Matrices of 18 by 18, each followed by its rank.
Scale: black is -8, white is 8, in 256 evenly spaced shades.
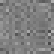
three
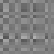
one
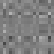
two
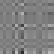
one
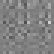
three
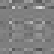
two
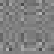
two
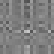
two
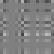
one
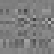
three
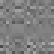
three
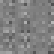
three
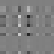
one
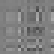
two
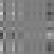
one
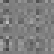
two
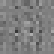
three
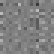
three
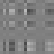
one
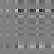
one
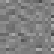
three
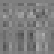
two
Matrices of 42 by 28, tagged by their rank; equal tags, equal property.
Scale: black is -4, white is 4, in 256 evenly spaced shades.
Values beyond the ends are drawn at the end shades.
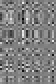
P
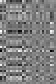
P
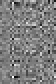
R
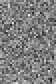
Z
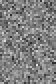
Z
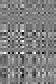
P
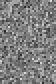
Z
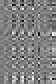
P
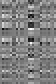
P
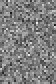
Z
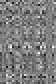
R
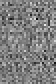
R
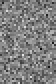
Z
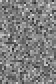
Z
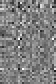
R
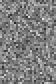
Z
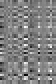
P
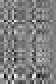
P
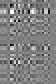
P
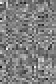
R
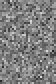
Z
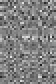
R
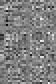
R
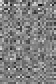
R
